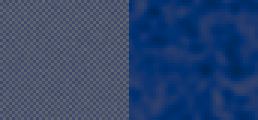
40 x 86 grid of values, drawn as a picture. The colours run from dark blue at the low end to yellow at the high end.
The table splits into one row of 2 panels. Panel 1,1: low, checkered. Panel 1,2: very low, blotchy, faint in contrast.
